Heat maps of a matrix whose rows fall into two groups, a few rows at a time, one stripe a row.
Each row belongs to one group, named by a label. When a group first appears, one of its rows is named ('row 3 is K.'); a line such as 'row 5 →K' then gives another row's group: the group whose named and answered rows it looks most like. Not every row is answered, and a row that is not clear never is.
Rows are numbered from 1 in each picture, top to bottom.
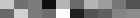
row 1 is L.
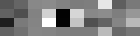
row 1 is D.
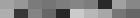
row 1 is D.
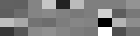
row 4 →D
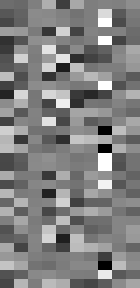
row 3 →D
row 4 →L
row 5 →D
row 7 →L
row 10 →D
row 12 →L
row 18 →D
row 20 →L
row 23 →L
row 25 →L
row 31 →D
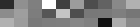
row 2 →L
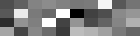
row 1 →D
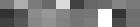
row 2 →D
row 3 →D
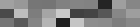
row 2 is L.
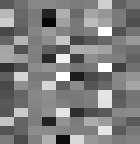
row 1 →D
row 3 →L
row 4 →D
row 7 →L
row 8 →D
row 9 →L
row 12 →D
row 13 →L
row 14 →L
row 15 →D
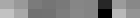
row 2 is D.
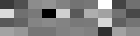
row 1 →D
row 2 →L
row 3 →D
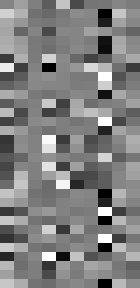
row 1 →L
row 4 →L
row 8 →L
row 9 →D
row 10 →D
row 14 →D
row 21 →L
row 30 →L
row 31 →L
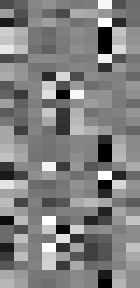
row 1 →D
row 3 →D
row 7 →D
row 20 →D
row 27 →L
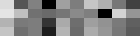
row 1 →L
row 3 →L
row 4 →L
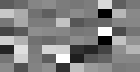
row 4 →D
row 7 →L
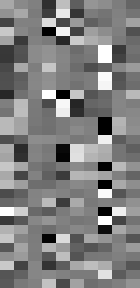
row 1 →L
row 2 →L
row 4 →L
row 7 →D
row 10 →D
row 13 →L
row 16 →D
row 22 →D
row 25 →D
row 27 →L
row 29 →L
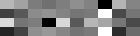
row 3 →L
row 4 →D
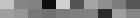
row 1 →L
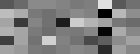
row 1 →D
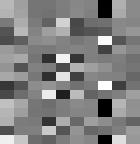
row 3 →L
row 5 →D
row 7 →L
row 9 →L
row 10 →D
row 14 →L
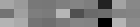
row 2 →L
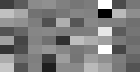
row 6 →D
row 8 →L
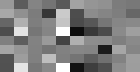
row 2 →L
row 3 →L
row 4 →L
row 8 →L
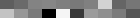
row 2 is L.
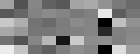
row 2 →D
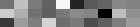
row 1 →L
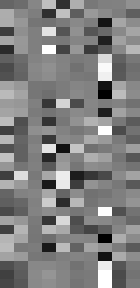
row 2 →L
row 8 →D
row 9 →D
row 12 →L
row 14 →L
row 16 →L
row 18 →L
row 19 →L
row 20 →L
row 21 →L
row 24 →D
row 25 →L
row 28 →L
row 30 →D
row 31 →D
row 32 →D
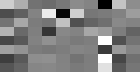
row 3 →L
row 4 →L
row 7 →D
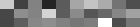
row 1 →L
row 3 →D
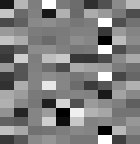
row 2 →L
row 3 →D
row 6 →D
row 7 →L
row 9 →D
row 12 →L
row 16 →D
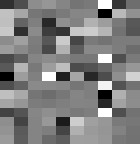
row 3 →L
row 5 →L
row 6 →L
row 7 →D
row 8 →L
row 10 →D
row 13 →D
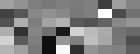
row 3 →L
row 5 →L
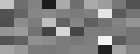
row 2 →D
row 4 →L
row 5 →D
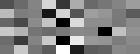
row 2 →L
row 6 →L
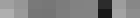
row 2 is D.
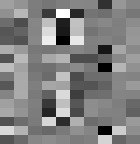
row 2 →L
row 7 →L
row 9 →L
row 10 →L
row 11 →L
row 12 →L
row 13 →L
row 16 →D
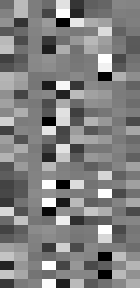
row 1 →L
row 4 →D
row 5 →L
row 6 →L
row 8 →D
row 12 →L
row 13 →L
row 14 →L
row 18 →L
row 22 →D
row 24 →L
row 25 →L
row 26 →D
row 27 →D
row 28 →L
